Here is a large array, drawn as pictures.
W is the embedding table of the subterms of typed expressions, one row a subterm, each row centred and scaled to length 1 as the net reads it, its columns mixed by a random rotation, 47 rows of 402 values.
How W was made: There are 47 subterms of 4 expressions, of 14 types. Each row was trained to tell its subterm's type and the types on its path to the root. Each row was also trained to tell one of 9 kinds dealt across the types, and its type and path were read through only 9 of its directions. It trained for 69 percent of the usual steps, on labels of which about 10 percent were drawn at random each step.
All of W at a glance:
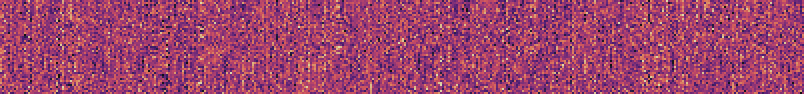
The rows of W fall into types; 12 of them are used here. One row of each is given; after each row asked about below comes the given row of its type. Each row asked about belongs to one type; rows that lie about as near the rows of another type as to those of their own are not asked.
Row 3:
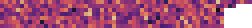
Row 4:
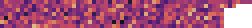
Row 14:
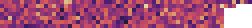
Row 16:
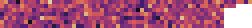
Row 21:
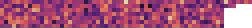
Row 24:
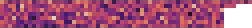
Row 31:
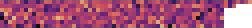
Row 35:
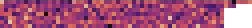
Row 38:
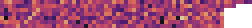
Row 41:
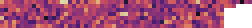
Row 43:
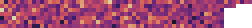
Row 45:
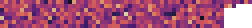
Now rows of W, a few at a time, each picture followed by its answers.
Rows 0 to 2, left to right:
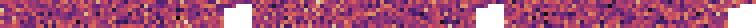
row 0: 38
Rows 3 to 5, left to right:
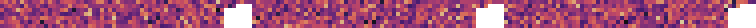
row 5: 14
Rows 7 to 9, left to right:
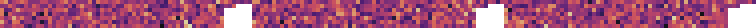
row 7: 38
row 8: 16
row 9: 38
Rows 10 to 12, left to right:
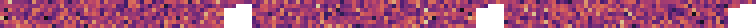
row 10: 41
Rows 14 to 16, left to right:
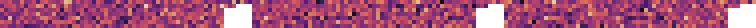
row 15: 24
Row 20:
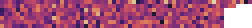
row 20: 24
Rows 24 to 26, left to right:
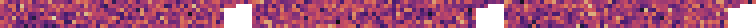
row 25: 3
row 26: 16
